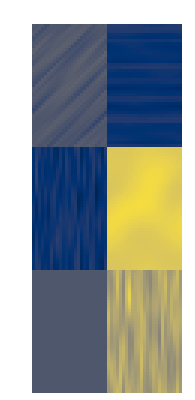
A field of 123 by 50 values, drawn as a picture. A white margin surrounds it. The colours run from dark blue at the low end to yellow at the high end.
The table splits into 3 rows of 2 panels. Panel 1,1: low, slanting up to the right, faint in contrast. Panel 1,2: very low, streaked across, faint in contrast. Panel 2,1: very low, streaked downward, faint in contrast. Panel 2,2: very high, smooth, faint in contrast. Panel 3,1: low, flat. Panel 3,2: high, streaked downward.
